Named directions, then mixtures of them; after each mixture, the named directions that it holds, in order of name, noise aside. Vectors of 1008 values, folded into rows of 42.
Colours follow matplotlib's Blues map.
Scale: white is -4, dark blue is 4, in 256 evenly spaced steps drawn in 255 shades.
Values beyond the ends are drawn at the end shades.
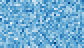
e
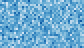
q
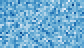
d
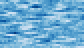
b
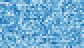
b, e, q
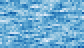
b, d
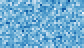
d, e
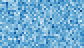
q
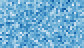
d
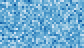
q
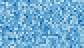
q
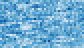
b, d, q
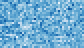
b, d, q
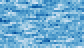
b, e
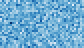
d, e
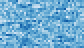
b, d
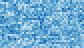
b, q
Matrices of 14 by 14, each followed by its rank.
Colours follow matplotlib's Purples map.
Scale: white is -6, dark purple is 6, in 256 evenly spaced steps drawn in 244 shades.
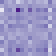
two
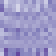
two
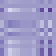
one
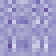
two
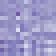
three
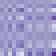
one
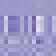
one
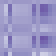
one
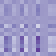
one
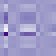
one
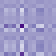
one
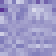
two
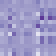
two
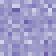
three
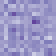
three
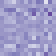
three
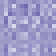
two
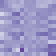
three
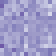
three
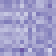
two
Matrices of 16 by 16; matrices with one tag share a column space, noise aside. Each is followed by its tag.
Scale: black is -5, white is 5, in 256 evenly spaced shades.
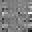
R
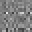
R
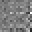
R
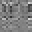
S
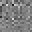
S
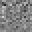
S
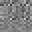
S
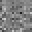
R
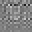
S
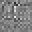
S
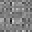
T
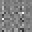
R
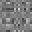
T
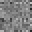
T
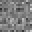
T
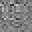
S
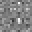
T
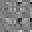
T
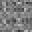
T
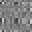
T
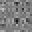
T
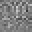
S
